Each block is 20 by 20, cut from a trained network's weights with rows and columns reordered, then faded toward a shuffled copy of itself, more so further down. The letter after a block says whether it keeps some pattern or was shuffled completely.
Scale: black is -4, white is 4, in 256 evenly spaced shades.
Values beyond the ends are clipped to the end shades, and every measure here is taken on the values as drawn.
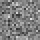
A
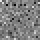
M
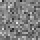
M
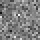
M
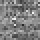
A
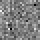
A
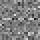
A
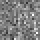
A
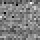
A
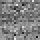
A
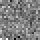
M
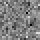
M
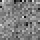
A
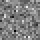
M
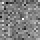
M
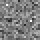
M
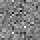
A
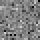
M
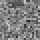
A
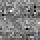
A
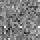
A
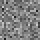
A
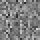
A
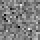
M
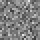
M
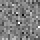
M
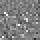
M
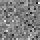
M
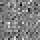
A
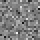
M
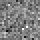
M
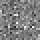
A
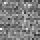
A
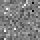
M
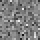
M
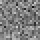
M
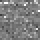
A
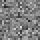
A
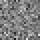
M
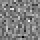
A
